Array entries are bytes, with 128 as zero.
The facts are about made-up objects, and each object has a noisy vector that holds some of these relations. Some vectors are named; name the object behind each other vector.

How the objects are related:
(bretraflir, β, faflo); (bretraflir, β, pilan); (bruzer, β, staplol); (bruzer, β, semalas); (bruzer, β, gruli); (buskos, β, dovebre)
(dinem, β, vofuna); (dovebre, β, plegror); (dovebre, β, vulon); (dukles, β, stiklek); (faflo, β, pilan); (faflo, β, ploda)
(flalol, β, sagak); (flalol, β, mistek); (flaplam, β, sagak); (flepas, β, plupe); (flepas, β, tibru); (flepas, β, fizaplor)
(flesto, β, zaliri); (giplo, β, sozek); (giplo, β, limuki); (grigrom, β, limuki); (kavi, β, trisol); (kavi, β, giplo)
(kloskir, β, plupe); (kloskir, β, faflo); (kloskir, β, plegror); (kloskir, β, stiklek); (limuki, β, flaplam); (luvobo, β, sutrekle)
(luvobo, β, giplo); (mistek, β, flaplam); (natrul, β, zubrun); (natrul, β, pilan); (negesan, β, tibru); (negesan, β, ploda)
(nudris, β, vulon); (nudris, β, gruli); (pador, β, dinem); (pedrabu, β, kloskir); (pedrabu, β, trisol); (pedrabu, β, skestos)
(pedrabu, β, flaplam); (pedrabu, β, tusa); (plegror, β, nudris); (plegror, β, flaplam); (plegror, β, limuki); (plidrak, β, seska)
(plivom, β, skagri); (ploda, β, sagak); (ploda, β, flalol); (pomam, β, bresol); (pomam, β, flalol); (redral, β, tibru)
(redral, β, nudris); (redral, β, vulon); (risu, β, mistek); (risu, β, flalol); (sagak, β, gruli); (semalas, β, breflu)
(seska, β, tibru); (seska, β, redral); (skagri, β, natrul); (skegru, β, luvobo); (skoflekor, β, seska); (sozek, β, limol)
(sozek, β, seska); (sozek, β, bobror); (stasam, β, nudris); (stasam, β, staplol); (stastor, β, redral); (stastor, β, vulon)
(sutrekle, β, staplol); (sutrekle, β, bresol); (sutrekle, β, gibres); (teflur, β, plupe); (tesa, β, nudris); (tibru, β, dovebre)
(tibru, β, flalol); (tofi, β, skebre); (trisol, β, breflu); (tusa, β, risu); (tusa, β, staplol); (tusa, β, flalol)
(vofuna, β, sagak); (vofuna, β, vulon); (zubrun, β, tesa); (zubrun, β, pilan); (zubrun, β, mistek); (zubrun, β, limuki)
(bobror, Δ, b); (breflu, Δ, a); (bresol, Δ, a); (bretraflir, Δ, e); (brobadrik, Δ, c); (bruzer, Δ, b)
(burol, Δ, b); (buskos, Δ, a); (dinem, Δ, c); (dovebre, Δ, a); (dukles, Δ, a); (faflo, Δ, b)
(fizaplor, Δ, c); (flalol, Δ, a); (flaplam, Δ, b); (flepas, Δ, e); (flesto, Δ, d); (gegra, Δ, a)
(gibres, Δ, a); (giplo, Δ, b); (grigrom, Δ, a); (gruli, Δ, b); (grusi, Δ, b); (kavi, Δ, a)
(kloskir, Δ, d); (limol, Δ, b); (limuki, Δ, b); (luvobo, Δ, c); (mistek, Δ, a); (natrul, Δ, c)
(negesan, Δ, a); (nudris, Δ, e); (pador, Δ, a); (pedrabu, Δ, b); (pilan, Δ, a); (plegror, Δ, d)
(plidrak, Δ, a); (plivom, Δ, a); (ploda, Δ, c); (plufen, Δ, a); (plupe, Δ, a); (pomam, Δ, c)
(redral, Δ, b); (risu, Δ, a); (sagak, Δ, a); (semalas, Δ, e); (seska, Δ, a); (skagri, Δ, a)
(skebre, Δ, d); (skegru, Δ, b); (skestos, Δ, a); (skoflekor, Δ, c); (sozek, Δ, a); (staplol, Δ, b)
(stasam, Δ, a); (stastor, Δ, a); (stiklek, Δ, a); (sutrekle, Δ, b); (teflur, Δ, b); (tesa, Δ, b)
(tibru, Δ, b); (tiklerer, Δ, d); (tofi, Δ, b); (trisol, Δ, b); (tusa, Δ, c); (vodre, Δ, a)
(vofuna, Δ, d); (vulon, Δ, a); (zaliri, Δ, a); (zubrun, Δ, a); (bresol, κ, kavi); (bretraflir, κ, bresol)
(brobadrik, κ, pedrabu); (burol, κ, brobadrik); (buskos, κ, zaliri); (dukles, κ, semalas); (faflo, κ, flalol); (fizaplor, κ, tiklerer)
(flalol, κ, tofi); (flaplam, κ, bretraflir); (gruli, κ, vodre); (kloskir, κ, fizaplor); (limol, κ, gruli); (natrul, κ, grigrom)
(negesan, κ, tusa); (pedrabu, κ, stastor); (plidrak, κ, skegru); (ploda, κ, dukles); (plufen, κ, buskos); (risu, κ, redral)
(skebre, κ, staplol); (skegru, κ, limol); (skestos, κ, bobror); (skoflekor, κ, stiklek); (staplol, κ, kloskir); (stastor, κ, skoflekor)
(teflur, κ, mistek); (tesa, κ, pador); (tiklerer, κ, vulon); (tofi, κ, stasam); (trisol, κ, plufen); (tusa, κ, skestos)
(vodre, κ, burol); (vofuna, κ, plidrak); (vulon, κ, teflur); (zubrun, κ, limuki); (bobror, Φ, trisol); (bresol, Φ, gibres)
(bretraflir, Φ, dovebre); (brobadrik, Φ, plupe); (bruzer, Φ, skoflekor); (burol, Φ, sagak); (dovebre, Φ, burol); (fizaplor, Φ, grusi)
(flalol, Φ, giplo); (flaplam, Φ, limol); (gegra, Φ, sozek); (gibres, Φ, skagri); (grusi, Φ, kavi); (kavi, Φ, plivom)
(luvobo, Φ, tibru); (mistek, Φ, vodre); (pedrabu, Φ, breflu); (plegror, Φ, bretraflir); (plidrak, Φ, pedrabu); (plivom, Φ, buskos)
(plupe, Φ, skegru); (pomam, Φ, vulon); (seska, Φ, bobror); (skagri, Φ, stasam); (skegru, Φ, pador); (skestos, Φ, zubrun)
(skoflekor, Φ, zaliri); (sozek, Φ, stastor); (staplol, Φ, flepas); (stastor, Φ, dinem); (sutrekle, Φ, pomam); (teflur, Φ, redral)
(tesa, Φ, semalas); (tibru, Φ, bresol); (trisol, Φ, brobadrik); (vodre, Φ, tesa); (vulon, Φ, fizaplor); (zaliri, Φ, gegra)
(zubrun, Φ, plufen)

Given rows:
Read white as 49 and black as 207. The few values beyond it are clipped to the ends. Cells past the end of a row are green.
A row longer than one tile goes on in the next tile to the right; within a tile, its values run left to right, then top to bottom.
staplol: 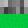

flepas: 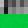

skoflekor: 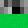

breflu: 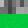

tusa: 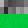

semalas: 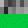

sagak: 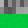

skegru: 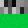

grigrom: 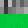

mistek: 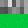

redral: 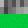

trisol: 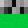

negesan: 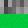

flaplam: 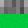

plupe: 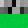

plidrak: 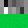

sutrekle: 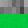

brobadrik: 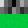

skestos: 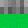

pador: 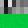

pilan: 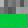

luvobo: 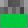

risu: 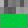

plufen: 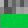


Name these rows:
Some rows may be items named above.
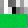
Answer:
zaliri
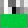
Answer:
zaliri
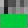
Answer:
flepas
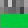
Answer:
skagri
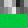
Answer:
grusi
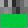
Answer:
pedrabu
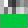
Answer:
flesto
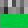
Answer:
teflur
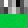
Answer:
fizaplor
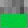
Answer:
sutrekle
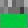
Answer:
dovebre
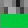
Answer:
pomam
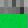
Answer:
tibru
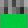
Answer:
bretraflir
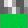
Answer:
vulon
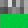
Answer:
mistek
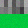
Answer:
bruzer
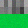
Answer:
bruzer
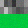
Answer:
burol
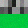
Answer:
bobror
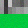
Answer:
buskos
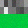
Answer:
vodre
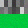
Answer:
stiklek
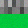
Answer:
seska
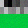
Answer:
vofuna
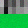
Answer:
flepas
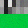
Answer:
pador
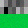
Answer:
kloskir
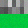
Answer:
mistek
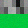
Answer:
pomam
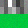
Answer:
plivom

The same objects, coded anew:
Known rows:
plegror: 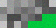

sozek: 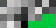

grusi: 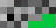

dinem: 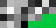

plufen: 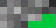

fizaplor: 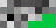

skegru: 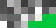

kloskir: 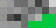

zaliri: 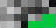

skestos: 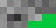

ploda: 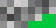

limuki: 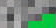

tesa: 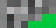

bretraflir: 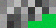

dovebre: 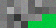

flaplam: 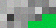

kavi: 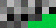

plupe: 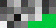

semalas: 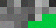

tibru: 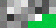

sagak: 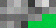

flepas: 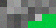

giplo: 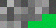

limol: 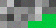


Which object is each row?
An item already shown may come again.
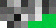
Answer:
plupe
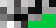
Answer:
skoflekor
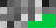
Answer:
trisol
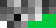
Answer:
plupe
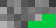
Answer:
breflu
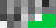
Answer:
brobadrik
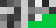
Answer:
bobror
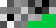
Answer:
pomam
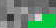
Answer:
tofi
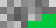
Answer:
mistek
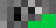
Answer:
skagri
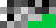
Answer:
sutrekle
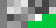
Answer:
tibru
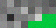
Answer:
tofi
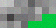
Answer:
vofuna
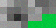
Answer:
plidrak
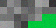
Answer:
breflu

